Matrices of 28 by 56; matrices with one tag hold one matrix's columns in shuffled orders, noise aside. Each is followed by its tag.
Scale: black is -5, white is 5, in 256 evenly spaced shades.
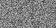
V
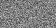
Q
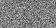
Q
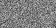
V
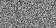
V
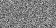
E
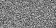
Q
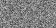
V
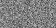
V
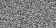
Q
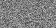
Q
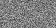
Q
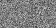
V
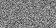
Q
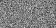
V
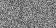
V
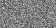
V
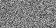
E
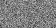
E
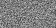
Q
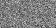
E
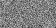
E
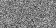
E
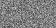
V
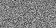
Q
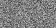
V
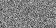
E
